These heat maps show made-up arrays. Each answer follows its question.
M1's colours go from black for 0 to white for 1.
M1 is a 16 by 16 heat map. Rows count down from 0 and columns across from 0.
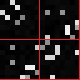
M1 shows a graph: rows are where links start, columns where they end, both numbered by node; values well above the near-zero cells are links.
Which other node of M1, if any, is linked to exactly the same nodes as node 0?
node 12
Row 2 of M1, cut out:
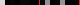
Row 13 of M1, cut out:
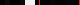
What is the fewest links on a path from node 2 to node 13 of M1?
6
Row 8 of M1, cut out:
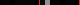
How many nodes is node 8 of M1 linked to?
1
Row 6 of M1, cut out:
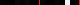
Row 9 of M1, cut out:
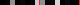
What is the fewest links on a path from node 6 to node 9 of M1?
6
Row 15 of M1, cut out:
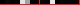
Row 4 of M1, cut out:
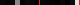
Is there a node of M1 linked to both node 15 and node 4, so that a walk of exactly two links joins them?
no
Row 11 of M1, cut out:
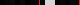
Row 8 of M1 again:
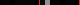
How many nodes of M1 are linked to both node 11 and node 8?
1
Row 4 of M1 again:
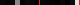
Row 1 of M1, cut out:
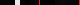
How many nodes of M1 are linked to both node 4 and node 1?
1
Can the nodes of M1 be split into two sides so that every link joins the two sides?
yes
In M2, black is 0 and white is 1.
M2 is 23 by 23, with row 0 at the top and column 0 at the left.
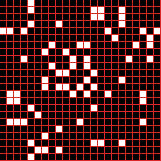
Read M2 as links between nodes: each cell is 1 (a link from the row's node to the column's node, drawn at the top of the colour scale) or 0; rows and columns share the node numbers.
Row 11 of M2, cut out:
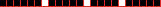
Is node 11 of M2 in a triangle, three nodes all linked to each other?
yes
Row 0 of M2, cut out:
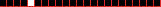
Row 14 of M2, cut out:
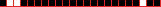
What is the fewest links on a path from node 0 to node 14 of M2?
3
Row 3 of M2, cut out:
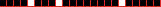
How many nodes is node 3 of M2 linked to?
3
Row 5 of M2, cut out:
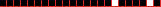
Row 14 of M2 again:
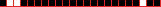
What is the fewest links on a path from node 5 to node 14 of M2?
6
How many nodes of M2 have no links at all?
0
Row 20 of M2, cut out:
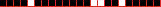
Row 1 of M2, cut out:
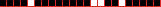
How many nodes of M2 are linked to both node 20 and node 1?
4
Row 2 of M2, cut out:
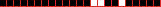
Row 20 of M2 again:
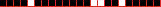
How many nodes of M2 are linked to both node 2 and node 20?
3
